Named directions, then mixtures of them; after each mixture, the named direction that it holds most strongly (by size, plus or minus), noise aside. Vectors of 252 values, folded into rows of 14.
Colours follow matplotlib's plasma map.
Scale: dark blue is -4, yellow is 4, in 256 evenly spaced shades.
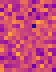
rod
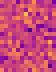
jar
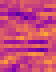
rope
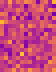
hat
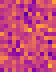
jar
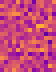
jar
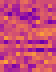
rope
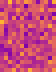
hat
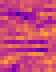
rope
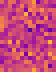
jar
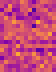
rod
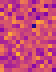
rod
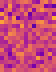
rod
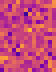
jar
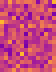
hat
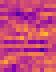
rope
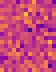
jar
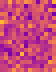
hat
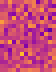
hat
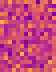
hat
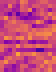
rope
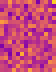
hat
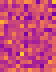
hat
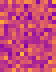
hat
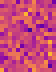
jar
